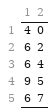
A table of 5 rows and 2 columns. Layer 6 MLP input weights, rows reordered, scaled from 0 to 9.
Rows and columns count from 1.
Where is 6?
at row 2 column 1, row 3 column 1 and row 5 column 1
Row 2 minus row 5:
0 -5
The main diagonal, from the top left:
4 2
